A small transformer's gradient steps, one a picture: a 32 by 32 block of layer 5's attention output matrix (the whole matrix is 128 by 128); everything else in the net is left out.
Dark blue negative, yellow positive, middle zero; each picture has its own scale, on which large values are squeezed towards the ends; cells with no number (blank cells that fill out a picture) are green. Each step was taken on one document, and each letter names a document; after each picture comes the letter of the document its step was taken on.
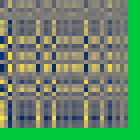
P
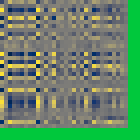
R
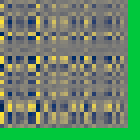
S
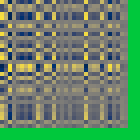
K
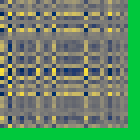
P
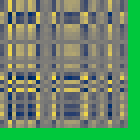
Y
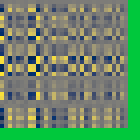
S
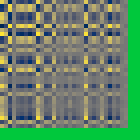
K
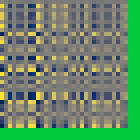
S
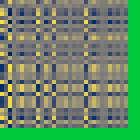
P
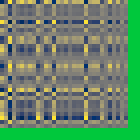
P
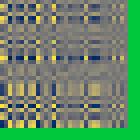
R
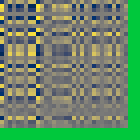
S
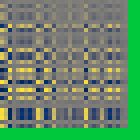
K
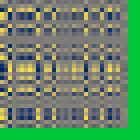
K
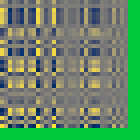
R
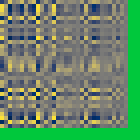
R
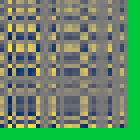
Y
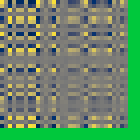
Y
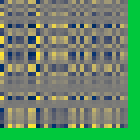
S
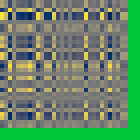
K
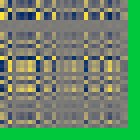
K
